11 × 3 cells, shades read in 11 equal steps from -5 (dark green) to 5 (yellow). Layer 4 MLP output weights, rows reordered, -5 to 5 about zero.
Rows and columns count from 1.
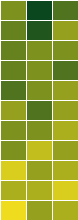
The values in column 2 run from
-5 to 3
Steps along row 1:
down up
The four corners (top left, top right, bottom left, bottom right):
0 -2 5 2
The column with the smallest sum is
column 2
